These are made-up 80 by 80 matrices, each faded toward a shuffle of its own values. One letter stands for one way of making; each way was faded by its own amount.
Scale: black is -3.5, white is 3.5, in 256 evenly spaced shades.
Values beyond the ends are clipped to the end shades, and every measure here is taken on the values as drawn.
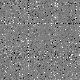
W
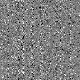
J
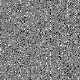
J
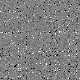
W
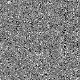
J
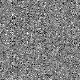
J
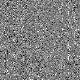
J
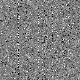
J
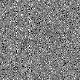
J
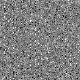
J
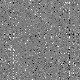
W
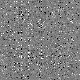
W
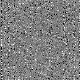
J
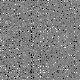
W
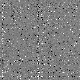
W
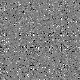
W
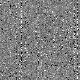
J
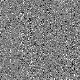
J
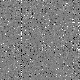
W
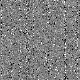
J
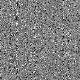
J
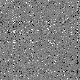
W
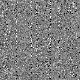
J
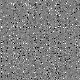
W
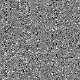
J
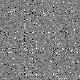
W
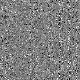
J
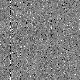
J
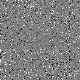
W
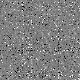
W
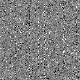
J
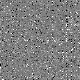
W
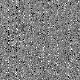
J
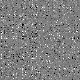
W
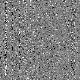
J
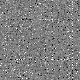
W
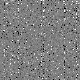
W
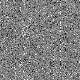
J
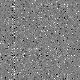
W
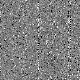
J
